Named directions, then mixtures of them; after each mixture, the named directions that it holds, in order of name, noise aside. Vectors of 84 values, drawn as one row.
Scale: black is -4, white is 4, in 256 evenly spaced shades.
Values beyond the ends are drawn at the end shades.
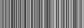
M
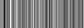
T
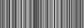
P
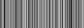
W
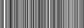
T, W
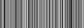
W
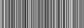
M, W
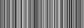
P, W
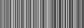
M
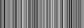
P, W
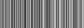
M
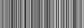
M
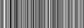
T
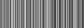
M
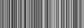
M, P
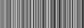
M, W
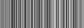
M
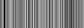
T, W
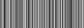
P, W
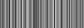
P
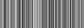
P, T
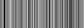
T, W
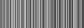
M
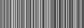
M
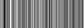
T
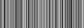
W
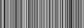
W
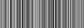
P
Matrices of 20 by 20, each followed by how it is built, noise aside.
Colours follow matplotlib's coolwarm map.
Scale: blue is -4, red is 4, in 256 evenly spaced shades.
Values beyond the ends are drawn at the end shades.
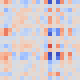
low rank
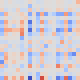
low rank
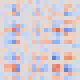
low rank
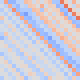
Toeplitz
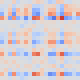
low rank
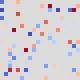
sparse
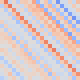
Toeplitz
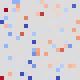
sparse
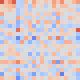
low rank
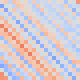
Toeplitz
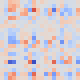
low rank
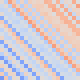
Toeplitz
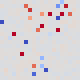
sparse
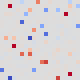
sparse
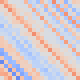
Toeplitz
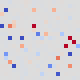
sparse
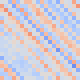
Toeplitz
